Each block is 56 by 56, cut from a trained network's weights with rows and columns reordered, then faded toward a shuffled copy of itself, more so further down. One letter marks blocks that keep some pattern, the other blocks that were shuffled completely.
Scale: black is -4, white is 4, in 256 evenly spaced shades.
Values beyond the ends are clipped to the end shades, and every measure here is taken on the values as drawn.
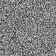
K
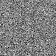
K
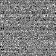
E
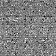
E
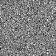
E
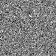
K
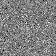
K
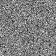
K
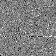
E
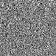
E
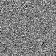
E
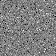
K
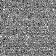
E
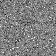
K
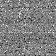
E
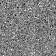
K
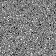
K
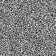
K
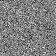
E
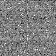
E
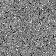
K
